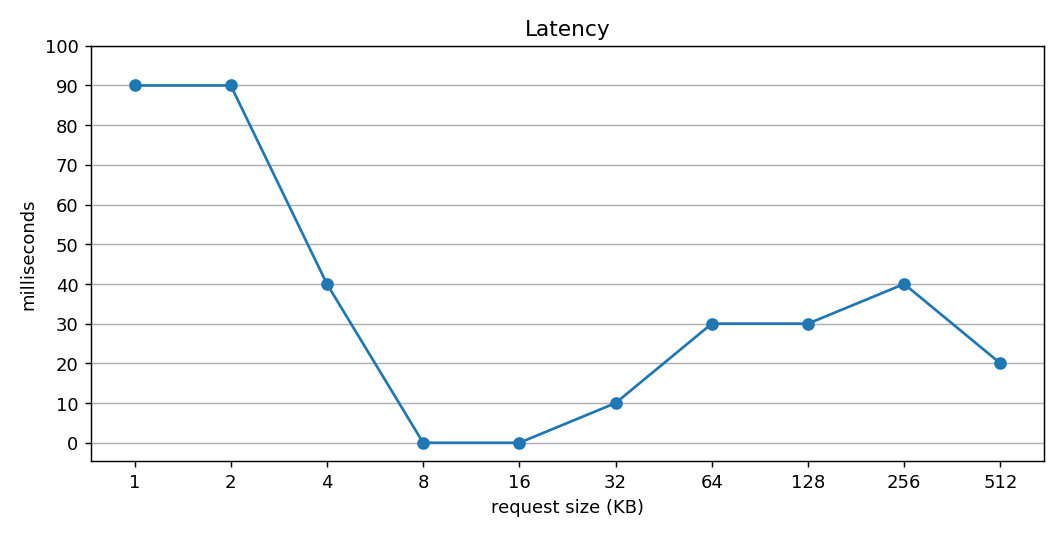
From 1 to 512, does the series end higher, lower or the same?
lower
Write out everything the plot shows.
Title: Latency
x-axis: request size (KB), ticks 1 2 4 8 16 32 64 128 256 512
y-axis: milliseconds, ticks 0 10 20 30 40 50 60 70 80 90 100
Values:
90 90 40 0 0 10 30 30 40 20
